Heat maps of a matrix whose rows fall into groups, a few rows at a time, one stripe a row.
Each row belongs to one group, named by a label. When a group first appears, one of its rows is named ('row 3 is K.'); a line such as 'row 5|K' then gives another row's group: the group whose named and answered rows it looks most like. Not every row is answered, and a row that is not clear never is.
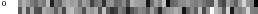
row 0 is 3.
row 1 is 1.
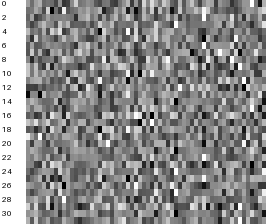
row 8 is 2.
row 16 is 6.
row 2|2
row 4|6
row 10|6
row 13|2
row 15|6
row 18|6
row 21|3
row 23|6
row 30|3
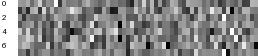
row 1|1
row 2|2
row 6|3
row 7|2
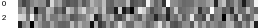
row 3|2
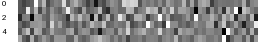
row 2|2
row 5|2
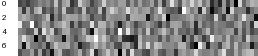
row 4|6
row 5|1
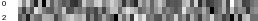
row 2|1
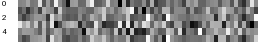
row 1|6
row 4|1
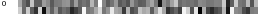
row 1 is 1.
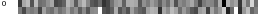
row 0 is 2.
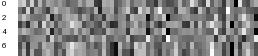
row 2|3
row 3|1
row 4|3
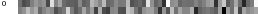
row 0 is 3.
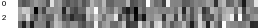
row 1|1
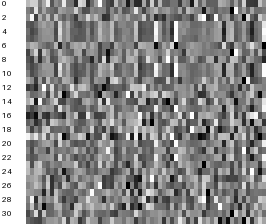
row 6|3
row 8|2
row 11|2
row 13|6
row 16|6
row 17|6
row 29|1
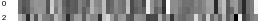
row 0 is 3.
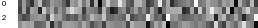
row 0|2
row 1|1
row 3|3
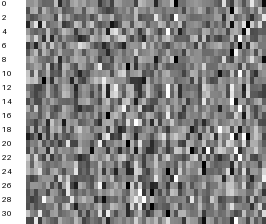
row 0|3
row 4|2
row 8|3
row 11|1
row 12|2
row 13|2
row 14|2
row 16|2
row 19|2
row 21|1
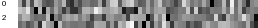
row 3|6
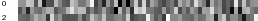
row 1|1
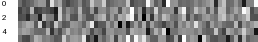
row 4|3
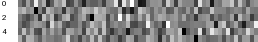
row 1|1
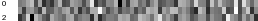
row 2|2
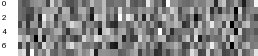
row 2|6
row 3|1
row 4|2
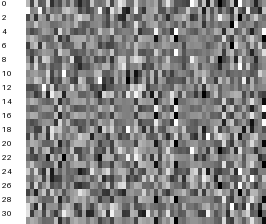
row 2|1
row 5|3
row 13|6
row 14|3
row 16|3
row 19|1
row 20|3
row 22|6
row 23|3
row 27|1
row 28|3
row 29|2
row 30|2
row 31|3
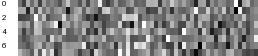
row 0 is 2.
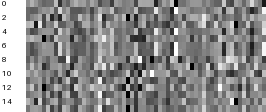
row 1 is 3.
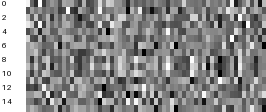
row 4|2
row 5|2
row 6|3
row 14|6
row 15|3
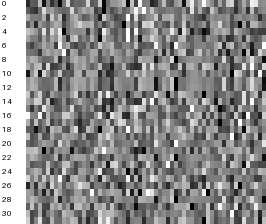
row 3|1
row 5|6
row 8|3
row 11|3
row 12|3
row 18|6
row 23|2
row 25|6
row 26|1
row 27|1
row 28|3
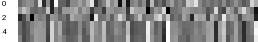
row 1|3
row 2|2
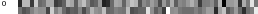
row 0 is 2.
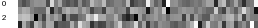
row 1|3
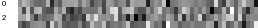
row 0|3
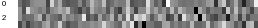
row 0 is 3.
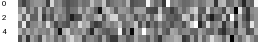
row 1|2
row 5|1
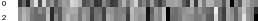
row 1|3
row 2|3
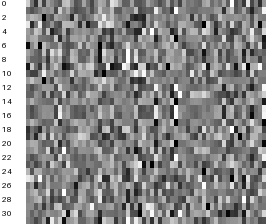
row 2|1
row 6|2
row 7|6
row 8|6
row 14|3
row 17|3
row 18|2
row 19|1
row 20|3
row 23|6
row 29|1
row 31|6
